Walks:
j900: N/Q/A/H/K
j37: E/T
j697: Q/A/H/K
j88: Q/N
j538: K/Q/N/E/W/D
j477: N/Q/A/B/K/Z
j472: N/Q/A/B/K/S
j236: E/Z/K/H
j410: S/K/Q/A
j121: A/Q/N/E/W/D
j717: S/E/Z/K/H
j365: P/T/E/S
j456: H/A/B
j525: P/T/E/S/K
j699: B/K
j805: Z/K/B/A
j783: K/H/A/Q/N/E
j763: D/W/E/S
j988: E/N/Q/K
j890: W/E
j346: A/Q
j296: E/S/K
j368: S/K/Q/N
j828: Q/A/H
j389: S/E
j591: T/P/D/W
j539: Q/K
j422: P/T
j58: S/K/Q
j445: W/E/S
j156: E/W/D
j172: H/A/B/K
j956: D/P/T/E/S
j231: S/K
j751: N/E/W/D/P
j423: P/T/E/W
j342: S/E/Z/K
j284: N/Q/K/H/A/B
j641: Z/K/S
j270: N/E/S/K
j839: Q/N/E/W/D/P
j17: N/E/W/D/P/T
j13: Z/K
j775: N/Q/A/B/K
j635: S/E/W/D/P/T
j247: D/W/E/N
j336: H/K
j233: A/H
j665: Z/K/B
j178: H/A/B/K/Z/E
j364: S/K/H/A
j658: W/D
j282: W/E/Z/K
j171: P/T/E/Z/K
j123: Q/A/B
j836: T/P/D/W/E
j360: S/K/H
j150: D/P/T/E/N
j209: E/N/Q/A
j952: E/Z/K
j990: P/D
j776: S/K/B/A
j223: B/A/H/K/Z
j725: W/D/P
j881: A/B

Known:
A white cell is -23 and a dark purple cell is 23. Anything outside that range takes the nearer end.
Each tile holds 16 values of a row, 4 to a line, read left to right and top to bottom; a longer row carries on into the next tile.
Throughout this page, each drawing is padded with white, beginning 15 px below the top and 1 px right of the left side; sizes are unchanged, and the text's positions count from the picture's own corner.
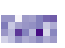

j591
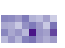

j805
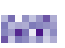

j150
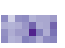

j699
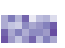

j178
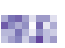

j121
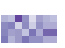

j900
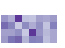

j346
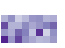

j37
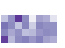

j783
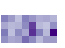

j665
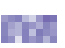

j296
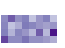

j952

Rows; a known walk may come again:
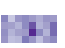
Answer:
j699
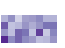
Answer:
j37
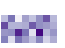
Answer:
j150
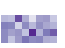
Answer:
j900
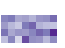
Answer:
j641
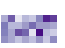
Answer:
j956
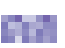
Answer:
j296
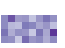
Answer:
j342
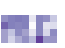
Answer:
j538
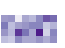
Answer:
j591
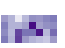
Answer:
j422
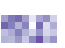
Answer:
j121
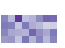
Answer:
j58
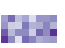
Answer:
j717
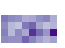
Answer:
j13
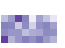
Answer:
j783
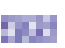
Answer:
j890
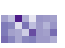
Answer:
j697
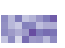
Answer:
j231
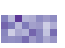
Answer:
j539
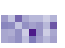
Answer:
j123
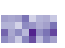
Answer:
j223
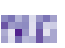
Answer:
j839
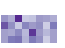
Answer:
j346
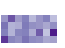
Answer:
j952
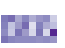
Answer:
j282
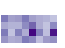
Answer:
j665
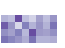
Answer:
j828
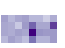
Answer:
j881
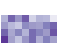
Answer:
j178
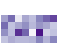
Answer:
j635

